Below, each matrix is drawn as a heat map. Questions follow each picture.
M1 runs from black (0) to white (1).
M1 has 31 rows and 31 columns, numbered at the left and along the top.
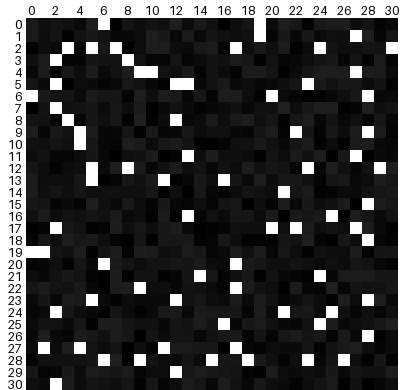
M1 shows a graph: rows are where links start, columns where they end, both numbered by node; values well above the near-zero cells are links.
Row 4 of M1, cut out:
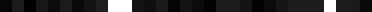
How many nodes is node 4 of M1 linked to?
3
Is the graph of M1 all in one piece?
yes
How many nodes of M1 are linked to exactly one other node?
8
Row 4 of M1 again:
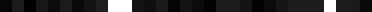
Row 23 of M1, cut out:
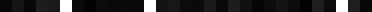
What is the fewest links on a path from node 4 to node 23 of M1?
3
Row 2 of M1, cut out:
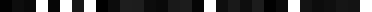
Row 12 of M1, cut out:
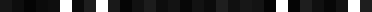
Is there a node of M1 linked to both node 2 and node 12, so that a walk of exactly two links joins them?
yes
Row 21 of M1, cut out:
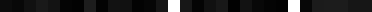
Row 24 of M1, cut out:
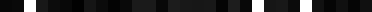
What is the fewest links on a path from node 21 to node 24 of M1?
1
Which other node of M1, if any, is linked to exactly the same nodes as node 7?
node 30
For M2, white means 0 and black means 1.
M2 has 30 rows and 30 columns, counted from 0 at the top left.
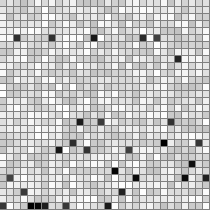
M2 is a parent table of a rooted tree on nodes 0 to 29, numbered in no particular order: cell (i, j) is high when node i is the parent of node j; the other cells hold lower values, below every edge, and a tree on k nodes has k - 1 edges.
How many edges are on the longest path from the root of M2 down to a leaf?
10
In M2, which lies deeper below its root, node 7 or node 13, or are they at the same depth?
the same depth
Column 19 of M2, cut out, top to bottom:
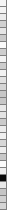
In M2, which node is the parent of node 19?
25
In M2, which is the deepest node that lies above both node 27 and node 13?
5
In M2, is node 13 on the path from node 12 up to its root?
no
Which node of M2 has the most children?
29
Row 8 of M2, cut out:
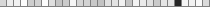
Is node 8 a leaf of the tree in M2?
no
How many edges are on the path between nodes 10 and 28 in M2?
2
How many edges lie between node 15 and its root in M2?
4
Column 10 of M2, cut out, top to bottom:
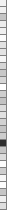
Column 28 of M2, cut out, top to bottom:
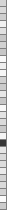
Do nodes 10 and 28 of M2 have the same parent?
yes
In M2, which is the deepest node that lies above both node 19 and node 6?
25
